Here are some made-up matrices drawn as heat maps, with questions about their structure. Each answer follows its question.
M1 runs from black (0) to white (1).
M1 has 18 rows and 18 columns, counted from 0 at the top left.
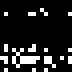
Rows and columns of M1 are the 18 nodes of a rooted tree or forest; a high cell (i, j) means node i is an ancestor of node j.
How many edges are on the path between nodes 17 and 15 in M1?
3
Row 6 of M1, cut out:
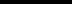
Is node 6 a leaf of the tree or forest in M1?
yes
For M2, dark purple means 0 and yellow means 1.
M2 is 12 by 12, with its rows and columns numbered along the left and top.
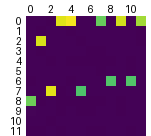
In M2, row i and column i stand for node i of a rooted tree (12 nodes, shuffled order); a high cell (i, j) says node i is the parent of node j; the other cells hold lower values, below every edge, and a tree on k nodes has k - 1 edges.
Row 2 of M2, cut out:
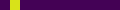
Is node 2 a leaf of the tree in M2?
no
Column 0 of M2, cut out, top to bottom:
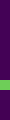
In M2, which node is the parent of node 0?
8
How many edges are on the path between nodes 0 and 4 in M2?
1
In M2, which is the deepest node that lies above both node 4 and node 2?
0
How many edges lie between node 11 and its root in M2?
3
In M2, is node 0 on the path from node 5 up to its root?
yes
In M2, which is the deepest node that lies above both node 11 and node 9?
0
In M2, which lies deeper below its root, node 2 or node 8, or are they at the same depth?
node 2
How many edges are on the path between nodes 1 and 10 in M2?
6
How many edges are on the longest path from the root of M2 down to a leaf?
5
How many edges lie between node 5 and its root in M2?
4
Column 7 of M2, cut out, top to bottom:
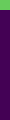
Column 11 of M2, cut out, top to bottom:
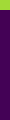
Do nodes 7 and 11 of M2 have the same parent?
yes
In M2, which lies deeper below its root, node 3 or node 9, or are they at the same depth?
the same depth
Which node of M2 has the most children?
0
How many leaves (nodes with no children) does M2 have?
7
